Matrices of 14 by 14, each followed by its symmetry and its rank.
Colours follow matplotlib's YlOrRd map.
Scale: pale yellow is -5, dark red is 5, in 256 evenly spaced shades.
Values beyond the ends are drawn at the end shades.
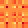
symmetric, rank one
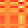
neither, rank one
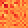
symmetric, rank three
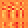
neither, rank two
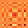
symmetric, rank one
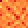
symmetric, rank three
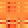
neither, rank one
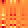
neither, rank one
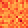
symmetric, rank three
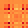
symmetric, rank one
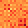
symmetric, rank three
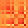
symmetric, rank two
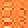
neither, rank two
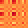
symmetric, rank one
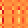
neither, rank one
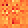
neither, rank two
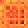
symmetric, rank two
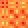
symmetric, rank two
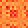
symmetric, rank two
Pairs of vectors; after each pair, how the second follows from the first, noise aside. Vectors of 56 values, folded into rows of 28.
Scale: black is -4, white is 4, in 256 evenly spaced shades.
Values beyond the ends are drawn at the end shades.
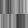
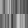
negated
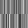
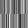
copied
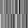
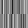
shuffled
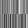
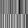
negated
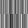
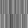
shrunk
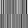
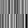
shuffled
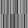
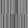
shrunk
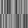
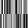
scaled up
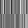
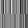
negated
